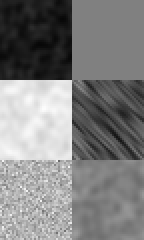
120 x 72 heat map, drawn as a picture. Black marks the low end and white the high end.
It is made of 3 by 2 panels. Panel 1,1: very low, blotchy, faint in contrast. Panel 1,2: middling, flat. Panel 2,1: very high, blotchy, faint in contrast. Panel 2,2: low, slanting down to the right. Panel 3,1: high, fine-grained. Panel 3,2: middling, blotchy, faint in contrast.
